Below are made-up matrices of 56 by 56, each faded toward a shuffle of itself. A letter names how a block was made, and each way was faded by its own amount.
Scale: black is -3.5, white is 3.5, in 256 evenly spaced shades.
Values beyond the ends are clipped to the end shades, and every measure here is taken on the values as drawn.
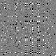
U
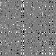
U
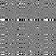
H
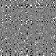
U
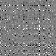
U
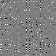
U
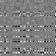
H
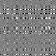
H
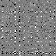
U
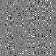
U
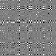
H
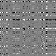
H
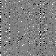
U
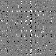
U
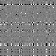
H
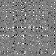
U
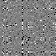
U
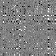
U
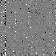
U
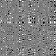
U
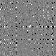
U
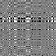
H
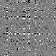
U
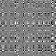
H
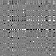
H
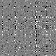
U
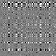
H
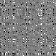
U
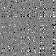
U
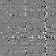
U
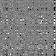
U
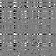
H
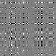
H
